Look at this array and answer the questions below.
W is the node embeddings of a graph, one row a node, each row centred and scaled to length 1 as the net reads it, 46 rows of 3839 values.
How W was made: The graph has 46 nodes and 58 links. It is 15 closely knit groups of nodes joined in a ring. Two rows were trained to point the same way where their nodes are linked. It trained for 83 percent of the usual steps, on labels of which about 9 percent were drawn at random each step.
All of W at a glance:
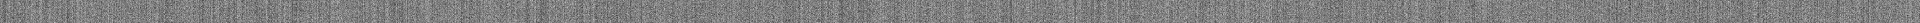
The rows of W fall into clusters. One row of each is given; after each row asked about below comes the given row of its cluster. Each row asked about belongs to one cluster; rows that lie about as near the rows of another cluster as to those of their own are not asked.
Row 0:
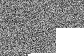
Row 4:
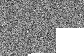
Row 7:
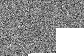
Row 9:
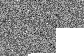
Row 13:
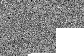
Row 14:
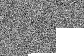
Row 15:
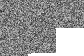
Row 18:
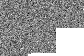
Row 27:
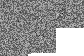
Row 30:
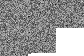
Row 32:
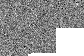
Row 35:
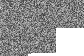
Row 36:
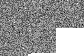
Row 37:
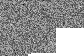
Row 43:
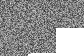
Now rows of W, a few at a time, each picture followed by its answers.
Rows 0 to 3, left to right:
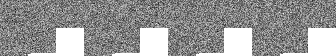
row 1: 13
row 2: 35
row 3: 32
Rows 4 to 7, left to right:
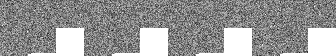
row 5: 27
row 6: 27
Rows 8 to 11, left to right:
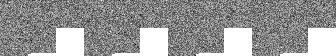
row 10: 27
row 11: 36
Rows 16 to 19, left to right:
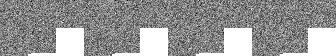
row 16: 15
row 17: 30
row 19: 9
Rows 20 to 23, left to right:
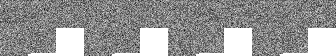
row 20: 0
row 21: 43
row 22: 37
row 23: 0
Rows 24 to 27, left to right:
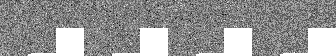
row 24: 4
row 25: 7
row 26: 14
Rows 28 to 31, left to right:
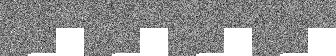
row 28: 18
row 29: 18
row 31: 9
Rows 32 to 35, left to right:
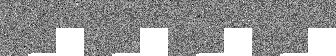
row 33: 37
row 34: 35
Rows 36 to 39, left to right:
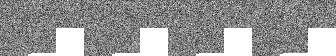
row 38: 4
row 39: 13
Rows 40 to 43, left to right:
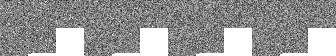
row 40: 15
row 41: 43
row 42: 30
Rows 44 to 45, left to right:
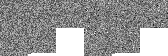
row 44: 36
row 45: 14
